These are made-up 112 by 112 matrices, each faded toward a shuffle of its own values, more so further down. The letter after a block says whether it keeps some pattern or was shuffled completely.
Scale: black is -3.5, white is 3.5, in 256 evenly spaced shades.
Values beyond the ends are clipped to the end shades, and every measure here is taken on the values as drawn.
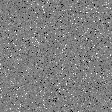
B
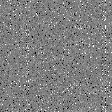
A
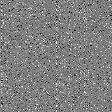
A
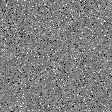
B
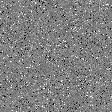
B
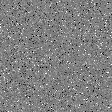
B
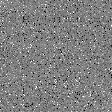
A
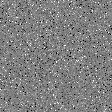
B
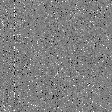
A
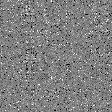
A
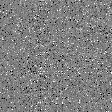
A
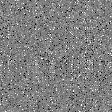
A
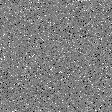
B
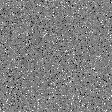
B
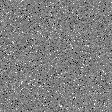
B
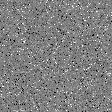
B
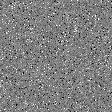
B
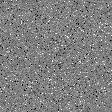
B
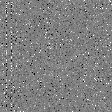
A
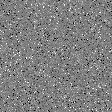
B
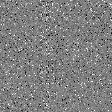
A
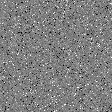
B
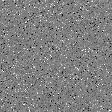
B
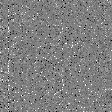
A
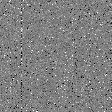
A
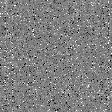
A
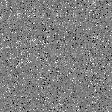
A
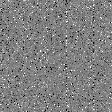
A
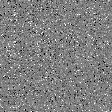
A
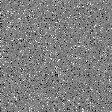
A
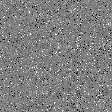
A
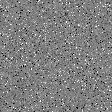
B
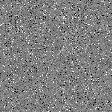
A
